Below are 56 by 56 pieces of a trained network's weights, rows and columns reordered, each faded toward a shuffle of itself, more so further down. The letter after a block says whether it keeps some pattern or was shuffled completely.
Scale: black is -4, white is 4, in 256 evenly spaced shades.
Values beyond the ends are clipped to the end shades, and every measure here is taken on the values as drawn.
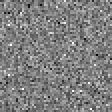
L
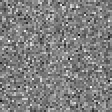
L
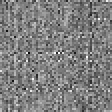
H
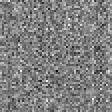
H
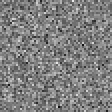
L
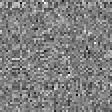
H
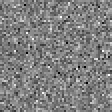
L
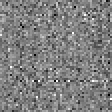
H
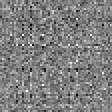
H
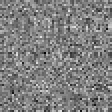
H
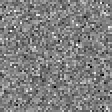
L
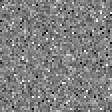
L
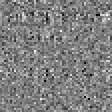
H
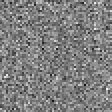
H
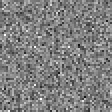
L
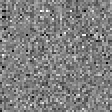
H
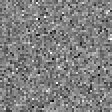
L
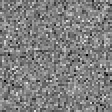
L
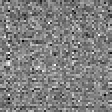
H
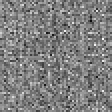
H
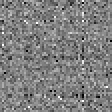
H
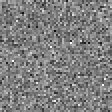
L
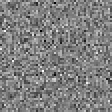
H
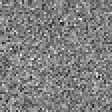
L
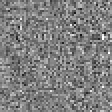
H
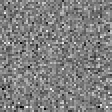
H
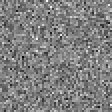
L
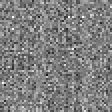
H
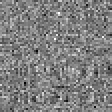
H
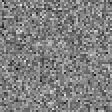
L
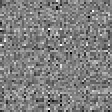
H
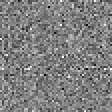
H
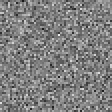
L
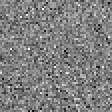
L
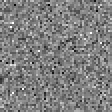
L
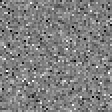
L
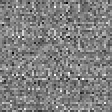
H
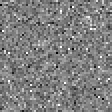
L
